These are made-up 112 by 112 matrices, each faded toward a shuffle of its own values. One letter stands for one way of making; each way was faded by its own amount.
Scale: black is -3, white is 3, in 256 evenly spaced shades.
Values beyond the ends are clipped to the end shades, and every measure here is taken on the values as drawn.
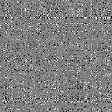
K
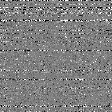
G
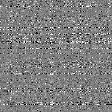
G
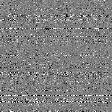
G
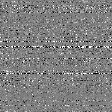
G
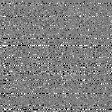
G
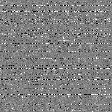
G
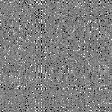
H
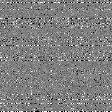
G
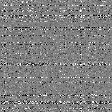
G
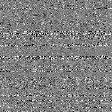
G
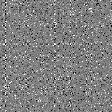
H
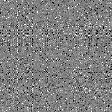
H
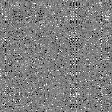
H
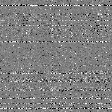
G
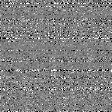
G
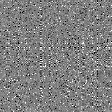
H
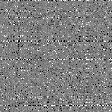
K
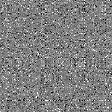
H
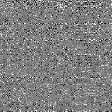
K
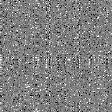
H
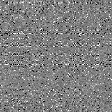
K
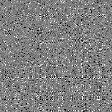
H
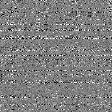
G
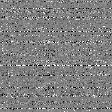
G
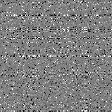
K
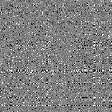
K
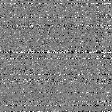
G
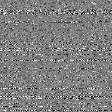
G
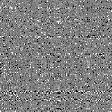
K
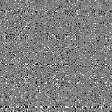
K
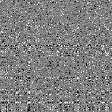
K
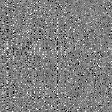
H
